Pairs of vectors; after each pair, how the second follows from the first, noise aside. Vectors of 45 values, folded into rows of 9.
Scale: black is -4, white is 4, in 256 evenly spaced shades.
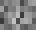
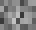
copied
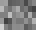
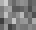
wrapped around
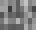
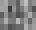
copied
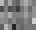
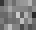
wrapped around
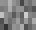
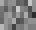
wrapped around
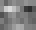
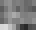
wrapped around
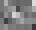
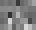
wrapped around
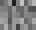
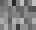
copied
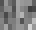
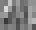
wrapped around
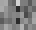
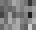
wrapped around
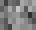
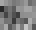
wrapped around
